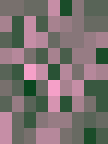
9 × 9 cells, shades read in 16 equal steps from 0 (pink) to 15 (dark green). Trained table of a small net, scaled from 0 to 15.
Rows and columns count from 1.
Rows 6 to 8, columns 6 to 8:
5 3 12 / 13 5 8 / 6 9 10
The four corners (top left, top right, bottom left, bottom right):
8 10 3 11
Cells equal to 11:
4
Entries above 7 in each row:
7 4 3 4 4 6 6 5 6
